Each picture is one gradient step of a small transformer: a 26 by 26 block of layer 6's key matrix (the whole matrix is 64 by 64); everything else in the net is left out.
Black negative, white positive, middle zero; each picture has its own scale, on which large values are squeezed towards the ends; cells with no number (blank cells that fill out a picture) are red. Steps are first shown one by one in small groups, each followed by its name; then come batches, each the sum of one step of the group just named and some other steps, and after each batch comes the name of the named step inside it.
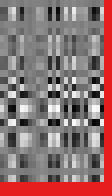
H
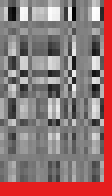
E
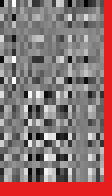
E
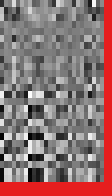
E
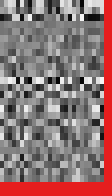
H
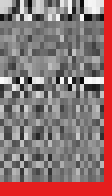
E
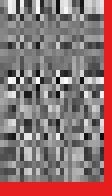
H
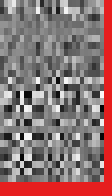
H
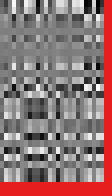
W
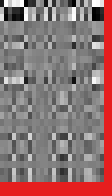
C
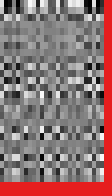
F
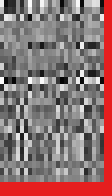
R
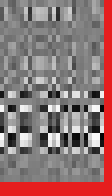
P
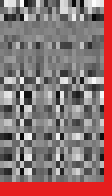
C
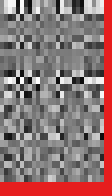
P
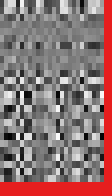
P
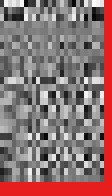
C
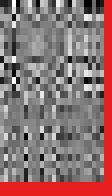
F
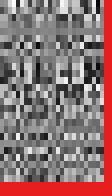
W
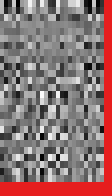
F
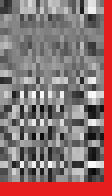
P
